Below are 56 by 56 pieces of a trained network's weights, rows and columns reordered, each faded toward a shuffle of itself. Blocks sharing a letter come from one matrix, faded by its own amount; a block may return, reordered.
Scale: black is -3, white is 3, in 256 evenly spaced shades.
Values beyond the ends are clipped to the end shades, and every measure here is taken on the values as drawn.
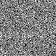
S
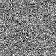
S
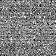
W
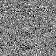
S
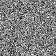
S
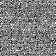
W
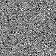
S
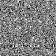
S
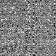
W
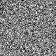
S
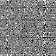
W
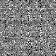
W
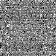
W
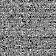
W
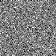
S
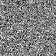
S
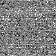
W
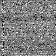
W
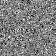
S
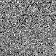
S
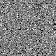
S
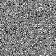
S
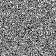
S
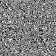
S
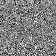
S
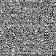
W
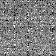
W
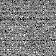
W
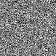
S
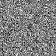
S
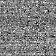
W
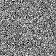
S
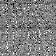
W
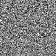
S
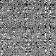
W
